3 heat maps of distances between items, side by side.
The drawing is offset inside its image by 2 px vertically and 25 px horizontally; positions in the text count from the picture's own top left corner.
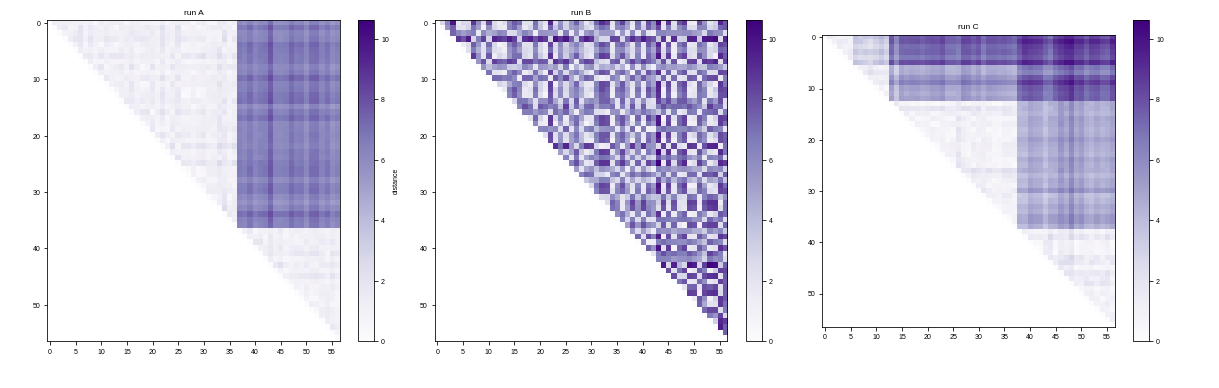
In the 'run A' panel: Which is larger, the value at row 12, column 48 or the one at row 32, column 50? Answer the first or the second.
the first
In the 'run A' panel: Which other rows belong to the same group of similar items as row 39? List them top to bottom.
37, 38, 40, 41, 42, 43, 44, 45, 46, 47, 48, 49, 50, 51, 52, 53, 54, 55, 56
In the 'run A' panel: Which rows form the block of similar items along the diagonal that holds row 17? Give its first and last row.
0 to 36
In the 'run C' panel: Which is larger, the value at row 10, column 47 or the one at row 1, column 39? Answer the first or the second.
the second
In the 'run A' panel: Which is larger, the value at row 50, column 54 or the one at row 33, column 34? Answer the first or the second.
the second
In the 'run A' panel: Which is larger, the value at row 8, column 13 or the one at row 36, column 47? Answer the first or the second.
the second
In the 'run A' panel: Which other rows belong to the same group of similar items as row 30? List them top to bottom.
0, 1, 2, 3, 4, 5, 6, 7, 8, 9, 10, 11, 12, 13, 14, 15, 16, 17, 18, 19, 20, 21, 22, 23, 24, 25, 26, 27, 28, 29, 31, 32, 33, 34, 35, 36
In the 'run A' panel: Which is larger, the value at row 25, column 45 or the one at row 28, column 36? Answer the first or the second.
the first
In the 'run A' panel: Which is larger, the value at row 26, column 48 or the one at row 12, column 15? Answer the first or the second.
the first
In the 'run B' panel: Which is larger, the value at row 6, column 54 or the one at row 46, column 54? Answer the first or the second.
the second
